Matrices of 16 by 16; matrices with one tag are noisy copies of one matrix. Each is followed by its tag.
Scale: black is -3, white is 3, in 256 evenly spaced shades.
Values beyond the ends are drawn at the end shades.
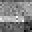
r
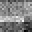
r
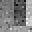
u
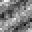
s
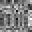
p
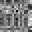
p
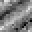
s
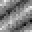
s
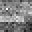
r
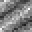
s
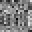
p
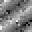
s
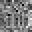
p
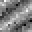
s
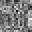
p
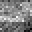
r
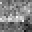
r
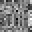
p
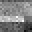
r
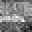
r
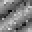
s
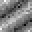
s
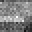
r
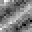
s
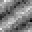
s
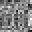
p
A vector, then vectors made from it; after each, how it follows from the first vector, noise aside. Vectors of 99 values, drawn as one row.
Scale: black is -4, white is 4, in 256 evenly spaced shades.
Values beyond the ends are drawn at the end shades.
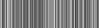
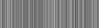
shrunk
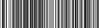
scaled up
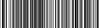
scaled up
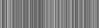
shrunk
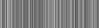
shrunk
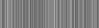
shrunk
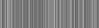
shrunk
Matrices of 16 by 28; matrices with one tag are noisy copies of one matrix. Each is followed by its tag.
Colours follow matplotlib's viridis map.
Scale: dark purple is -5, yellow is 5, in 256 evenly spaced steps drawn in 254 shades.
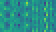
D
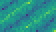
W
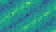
W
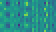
D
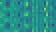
D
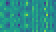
D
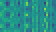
D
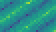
W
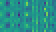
D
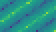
W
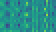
D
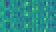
D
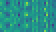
D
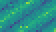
W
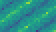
W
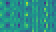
D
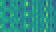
D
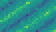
W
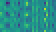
D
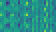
D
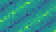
W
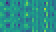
D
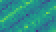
W
